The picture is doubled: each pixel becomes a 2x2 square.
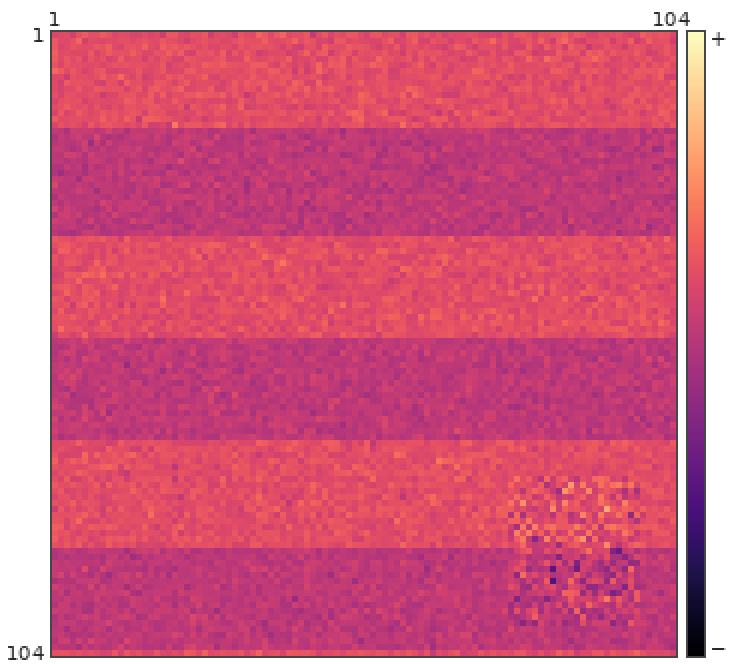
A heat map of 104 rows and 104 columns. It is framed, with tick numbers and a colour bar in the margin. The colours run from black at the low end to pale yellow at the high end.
Odd patch: rougher, in the bottom right. Stripes: horizontal, repeating 3 times. Roughest part: bottom right.
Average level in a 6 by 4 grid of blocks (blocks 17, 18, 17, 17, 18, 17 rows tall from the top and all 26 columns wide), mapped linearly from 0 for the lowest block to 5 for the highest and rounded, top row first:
5 5 5 5 | 0 0 0 0 | 5 5 5 5 | 0 0 0 0 | 5 5 5 5 | 0 0 0 0
